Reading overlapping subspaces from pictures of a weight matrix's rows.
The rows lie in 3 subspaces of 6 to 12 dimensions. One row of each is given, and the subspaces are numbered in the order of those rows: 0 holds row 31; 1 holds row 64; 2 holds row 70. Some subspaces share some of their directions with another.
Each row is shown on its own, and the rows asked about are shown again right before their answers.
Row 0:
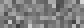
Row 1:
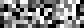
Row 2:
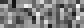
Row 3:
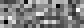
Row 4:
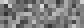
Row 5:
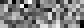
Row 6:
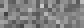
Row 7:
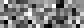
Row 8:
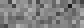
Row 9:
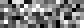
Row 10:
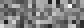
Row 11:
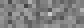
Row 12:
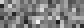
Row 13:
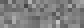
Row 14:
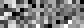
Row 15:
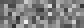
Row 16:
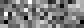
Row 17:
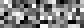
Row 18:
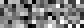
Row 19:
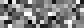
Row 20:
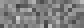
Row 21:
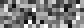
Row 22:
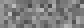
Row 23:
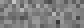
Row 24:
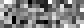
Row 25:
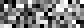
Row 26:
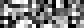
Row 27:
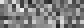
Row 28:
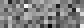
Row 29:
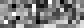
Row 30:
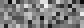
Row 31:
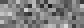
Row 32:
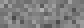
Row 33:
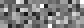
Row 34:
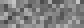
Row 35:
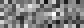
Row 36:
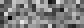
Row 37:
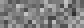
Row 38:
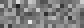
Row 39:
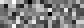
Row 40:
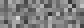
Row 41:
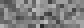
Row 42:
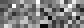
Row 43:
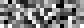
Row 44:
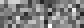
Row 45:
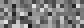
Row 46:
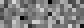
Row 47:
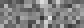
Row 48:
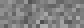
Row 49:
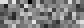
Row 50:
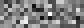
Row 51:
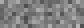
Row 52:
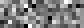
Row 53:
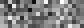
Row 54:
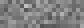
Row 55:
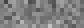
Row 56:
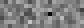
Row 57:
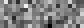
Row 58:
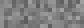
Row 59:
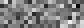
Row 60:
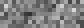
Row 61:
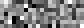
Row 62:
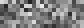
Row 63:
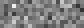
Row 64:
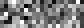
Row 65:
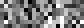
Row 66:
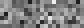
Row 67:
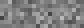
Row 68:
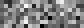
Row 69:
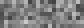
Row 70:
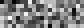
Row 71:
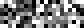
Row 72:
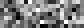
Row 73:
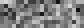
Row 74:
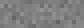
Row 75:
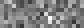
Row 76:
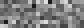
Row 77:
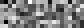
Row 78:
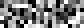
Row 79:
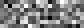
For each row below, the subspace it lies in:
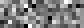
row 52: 2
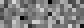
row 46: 2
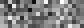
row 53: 2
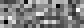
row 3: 0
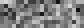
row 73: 0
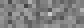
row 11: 1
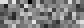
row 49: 0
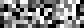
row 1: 1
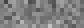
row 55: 1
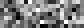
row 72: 1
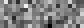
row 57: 2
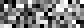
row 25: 2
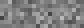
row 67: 1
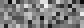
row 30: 2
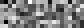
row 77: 0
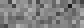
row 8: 2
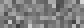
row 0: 1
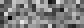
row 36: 2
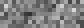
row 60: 2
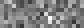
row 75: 2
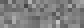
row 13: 2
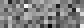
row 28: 0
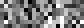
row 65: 2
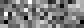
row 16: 2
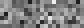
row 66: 1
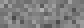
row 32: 1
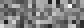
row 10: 2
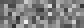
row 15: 0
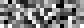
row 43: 1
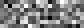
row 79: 1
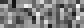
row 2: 1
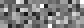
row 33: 1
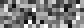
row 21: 1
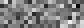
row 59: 1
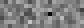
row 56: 1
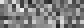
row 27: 2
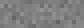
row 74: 1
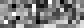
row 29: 2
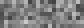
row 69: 0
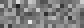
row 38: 1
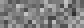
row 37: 2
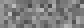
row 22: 0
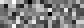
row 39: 0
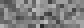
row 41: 1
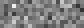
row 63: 2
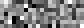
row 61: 2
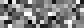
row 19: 1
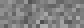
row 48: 1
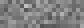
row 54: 0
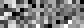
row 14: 1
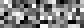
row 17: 1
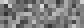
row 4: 0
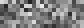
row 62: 0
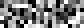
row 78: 1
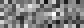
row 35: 2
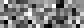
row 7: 2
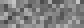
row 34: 1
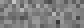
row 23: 2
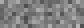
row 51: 2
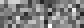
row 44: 2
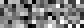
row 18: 2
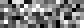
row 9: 1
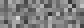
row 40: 0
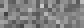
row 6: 1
